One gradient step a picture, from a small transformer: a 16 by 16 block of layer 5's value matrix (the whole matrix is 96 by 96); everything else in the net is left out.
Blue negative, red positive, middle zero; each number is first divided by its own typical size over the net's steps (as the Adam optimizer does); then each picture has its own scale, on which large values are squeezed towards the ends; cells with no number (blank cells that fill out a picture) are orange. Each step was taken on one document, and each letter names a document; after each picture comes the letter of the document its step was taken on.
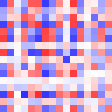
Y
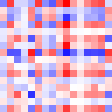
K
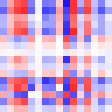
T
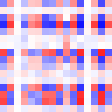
Y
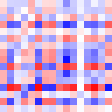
K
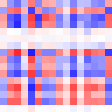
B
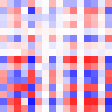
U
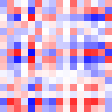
B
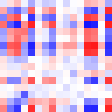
U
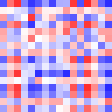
U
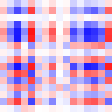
U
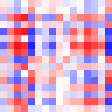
U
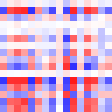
T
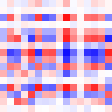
K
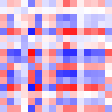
K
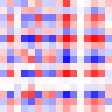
K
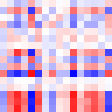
B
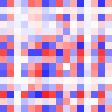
Y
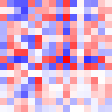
B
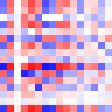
Y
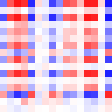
U
